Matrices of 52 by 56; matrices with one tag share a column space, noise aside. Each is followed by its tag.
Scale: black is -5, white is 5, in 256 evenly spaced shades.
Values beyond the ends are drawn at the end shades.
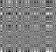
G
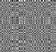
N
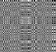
N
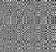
N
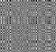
N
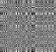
G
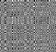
N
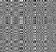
N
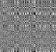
G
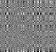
G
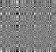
G
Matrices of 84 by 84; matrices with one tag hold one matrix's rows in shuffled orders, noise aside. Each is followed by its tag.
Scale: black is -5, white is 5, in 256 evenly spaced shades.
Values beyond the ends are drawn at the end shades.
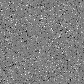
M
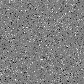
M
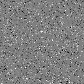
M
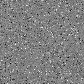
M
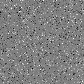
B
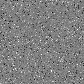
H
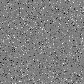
B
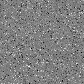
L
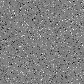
B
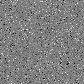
M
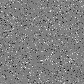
M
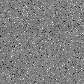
B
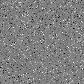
B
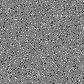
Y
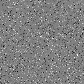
H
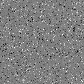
B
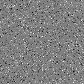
B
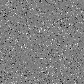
M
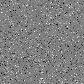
M
